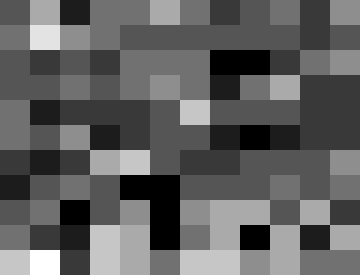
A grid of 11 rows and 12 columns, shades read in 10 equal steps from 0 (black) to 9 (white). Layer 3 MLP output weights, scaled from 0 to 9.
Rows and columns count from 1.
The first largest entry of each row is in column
2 2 12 10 7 3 5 3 8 4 2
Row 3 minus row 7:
1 1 1 -4 -3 1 2 -2 -3 -1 1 0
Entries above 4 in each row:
3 2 1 2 1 1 3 0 5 5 8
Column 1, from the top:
3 4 3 3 4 4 2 1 3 4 7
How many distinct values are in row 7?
6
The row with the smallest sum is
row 6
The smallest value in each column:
1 1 0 1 0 0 2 0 0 1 1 2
